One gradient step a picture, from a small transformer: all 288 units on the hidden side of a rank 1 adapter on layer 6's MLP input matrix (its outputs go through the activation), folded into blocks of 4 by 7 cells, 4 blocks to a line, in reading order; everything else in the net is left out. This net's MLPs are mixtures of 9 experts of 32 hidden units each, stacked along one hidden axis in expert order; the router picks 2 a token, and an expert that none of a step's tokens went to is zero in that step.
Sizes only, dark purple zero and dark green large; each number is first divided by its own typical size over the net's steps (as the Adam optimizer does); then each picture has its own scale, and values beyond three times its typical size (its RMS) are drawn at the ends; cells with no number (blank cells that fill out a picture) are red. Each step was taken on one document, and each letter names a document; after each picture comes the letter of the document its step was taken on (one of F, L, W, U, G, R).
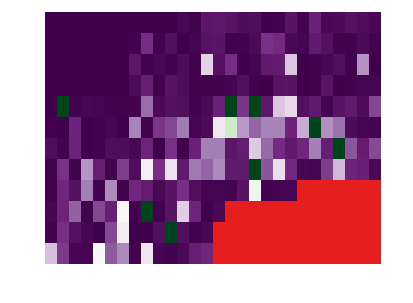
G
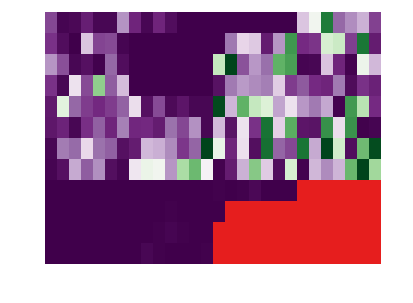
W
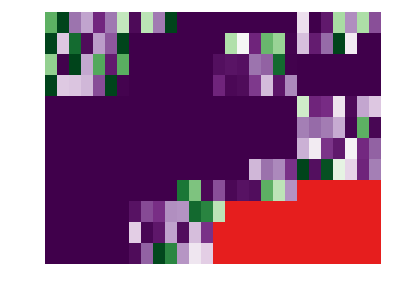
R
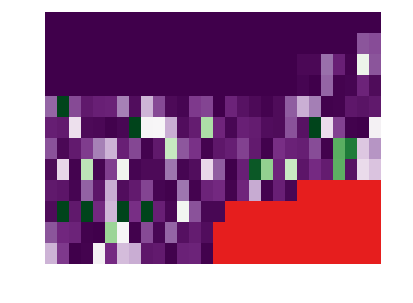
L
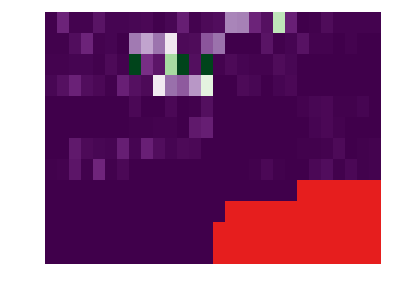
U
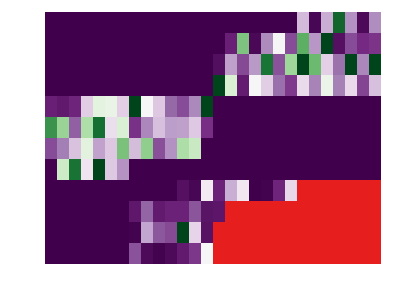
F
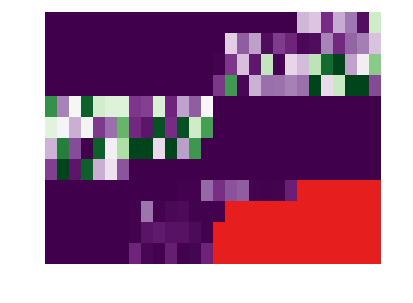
F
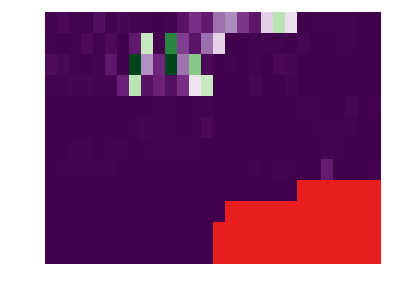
U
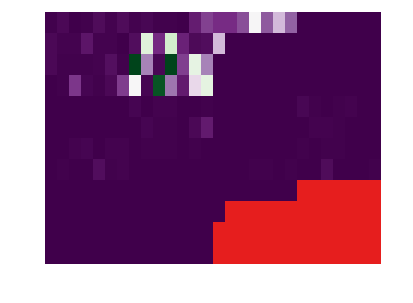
U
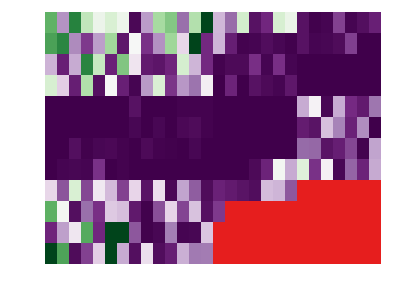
R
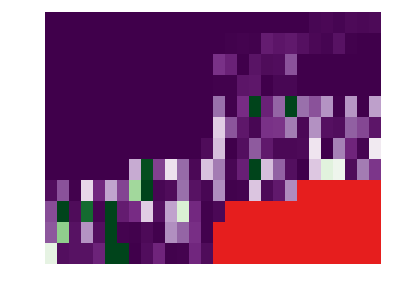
G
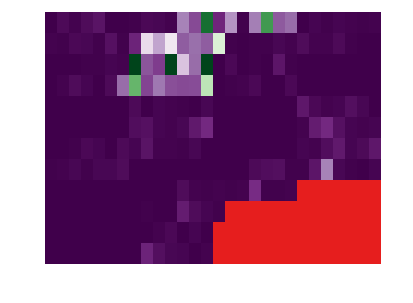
U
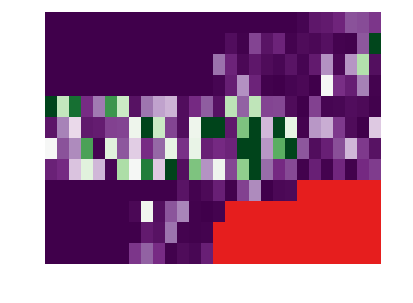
L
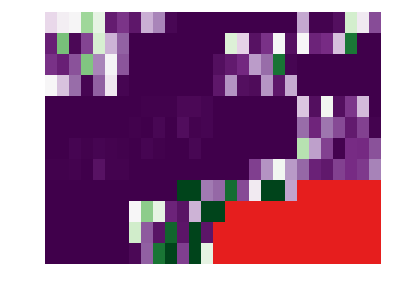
R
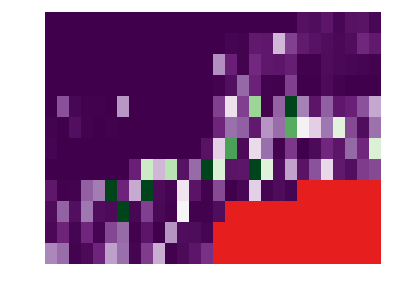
G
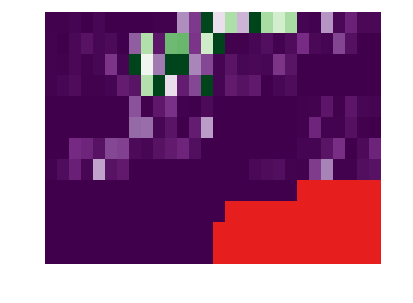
U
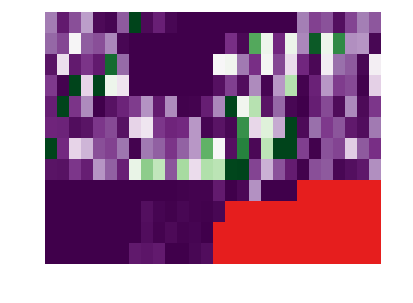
W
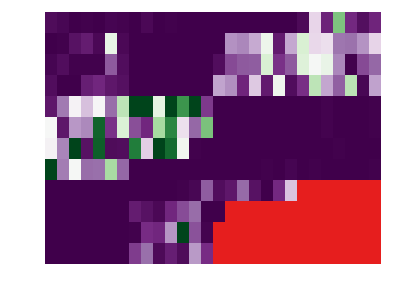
F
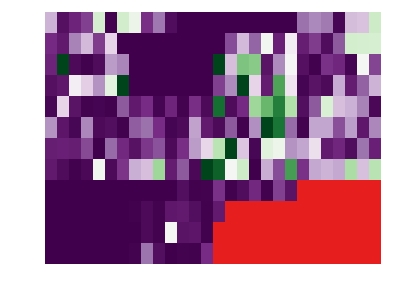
W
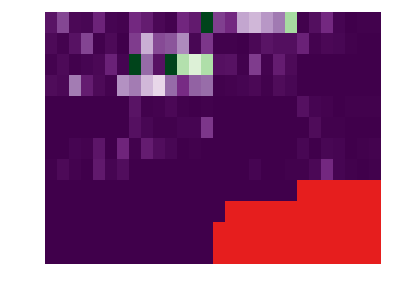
U
